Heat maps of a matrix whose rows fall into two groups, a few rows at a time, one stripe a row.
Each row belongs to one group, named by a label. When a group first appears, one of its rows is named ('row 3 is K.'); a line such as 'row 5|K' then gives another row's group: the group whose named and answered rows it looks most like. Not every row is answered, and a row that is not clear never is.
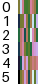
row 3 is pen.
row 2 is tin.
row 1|pen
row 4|pen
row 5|pen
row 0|tin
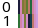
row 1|pen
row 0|pen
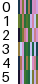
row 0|pen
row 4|tin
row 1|tin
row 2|pen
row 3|tin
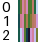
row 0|pen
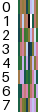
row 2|tin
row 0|tin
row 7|tin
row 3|pen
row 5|tin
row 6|pen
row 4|pen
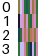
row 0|tin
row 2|pen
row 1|pen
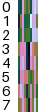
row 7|tin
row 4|tin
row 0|pen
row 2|pen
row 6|tin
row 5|pen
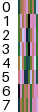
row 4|tin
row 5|tin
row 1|tin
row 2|tin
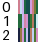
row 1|pen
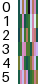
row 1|tin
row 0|tin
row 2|tin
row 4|tin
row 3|pen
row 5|pen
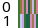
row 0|pen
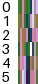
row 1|tin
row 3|tin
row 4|tin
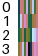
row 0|pen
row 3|pen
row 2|pen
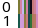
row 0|pen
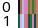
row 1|pen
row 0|pen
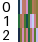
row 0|pen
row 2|pen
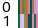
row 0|pen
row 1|pen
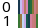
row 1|tin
